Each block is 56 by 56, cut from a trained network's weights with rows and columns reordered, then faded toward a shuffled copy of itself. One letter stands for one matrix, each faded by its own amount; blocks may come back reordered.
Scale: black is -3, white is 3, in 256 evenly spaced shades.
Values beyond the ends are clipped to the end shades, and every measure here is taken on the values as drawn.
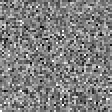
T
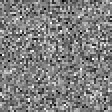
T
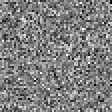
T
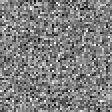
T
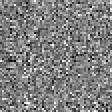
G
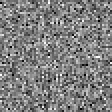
T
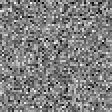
T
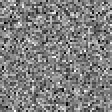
T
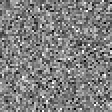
T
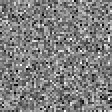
T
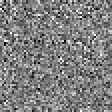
G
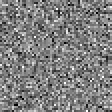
T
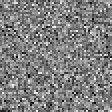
T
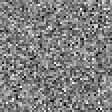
T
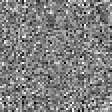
G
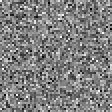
T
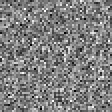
T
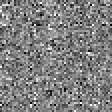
G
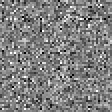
G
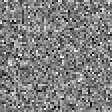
T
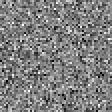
T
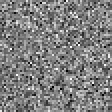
T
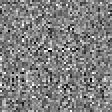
G
